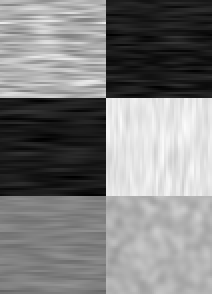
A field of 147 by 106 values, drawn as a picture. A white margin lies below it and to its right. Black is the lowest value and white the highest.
The table splits into 3 rows of 2 panels. Panel 1,1: high, streaked across. Panel 1,2: very low, streaked across, faint in contrast. Panel 2,1: very low, streaked across, faint in contrast. Panel 2,2: very high, streaked downward, faint in contrast. Panel 3,1: middling, streaked across, faint in contrast. Panel 3,2: high, blotchy, faint in contrast.
